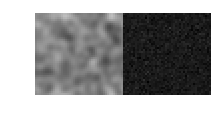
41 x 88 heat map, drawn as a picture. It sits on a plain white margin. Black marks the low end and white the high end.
It is made of 1 by 2 panels. Panel 1,1: middling, blotchy. Panel 1,2: very low, fine-grained, faint in contrast.
